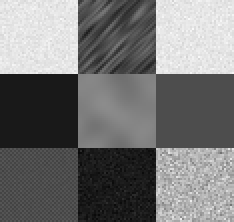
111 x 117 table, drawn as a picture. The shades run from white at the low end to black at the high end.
The table splits into 3 rows of 3 panels. Panel 1,1: very low, fine-grained, faint in contrast. Panel 1,2: high, slanting up to the right. Panel 1,3: very low, fine-grained, faint in contrast. Panel 2,1: very high, flat. Panel 2,2: middling, smooth, faint in contrast. Panel 2,3: high, flat. Panel 3,1: high, checkered, faint in contrast. Panel 3,2: very high, fine-grained, faint in contrast. Panel 3,3: low, fine-grained.
